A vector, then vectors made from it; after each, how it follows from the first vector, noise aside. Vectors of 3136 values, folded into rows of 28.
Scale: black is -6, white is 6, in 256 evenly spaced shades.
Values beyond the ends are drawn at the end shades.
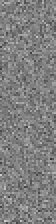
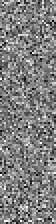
scaled up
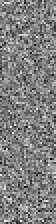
scaled up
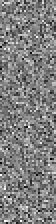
scaled up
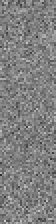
sign-scrambled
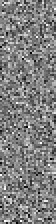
scaled up
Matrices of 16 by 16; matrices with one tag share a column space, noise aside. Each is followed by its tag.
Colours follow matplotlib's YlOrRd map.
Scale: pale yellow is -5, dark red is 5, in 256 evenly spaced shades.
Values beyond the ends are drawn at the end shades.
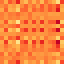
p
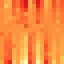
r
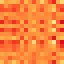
p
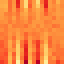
r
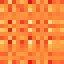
p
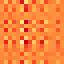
p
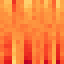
r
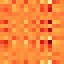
p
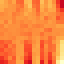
r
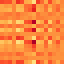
p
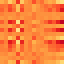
p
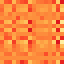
p
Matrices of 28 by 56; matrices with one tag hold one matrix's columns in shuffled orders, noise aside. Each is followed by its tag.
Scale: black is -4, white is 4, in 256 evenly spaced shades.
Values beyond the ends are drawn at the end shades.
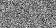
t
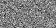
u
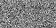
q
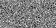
q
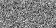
q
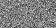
u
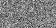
t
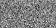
q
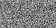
q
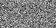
q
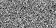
q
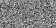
q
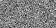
u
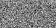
q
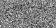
q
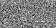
q
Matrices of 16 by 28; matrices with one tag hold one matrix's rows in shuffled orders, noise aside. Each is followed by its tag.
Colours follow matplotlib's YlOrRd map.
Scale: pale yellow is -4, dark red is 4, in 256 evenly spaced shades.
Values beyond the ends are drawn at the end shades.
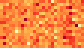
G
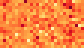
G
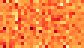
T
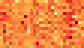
G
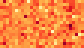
G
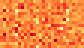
T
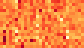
T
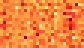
G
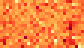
G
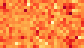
G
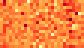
G
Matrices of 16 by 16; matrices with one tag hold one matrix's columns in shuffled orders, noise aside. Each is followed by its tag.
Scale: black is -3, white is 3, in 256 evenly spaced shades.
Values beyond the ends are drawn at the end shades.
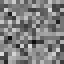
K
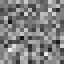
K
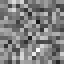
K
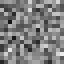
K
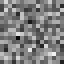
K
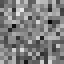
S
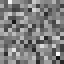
K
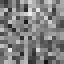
S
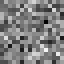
K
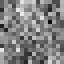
S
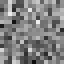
S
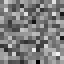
K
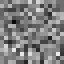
K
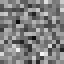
K
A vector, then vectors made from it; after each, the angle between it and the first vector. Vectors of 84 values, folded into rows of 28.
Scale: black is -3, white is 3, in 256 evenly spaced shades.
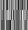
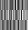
partly aligned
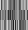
partly opposed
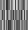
partly aligned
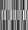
orthogonal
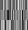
nearly opposite
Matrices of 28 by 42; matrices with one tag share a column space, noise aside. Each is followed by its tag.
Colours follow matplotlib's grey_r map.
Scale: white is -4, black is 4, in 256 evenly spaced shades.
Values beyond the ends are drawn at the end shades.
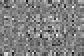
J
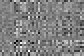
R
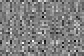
R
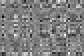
J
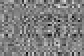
J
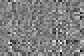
R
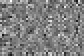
J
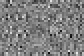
J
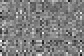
R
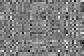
R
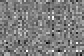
R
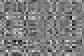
R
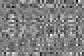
J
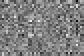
J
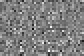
R
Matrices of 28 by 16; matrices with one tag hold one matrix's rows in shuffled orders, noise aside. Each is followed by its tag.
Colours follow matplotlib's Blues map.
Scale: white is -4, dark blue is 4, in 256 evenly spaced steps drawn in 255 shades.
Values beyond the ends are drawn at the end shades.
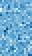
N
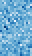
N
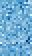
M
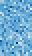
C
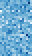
M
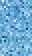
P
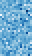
M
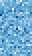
C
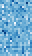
P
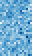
M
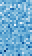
N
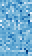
M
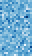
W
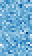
M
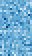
N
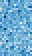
N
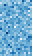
N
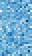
M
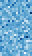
W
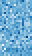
P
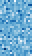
N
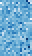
M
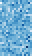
M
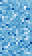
W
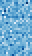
P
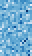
M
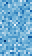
N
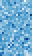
W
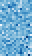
M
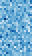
N
